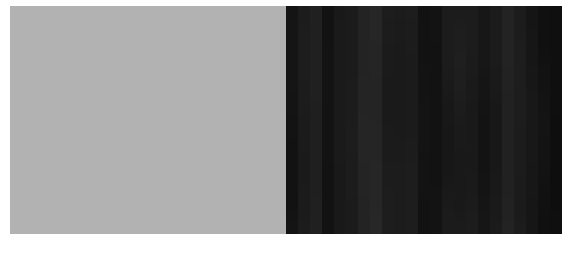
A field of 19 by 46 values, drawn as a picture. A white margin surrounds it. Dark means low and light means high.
The table splits into one row of 2 panels. Panel 1,1: high, flat. Panel 1,2: very low, streaked downward, faint in contrast.
